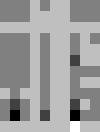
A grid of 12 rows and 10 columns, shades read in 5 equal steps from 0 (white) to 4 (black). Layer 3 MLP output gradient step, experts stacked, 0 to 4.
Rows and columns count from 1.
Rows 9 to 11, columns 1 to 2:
1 2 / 2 3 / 2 4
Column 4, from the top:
1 1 1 1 1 1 1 1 1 1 1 1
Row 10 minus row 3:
1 2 1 0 1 0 0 2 0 1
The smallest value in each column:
1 1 1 1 1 1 1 0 1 1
